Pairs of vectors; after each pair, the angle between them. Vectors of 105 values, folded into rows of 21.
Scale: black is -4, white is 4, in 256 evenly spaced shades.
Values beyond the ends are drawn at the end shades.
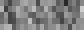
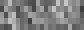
nearly opposite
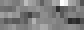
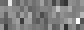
partly opposed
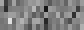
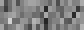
nearly parallel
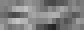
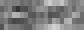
nearly opposite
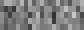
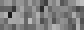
partly aligned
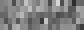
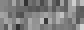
nearly opposite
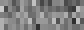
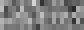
nearly parallel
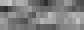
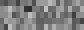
partly opposed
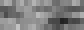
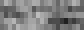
nearly parallel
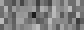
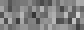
partly aligned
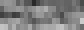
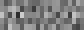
orthogonal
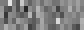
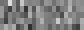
nearly parallel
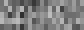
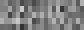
nearly parallel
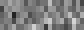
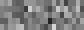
orthogonal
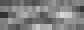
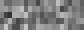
partly aligned
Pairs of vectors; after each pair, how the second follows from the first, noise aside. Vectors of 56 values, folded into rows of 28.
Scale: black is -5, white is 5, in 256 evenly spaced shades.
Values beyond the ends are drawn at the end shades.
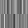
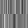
sign-scrambled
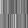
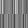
wrapped around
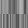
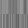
shrunk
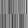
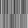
wrapped around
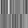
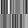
scaled up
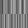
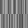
wrapped around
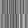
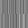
shrunk
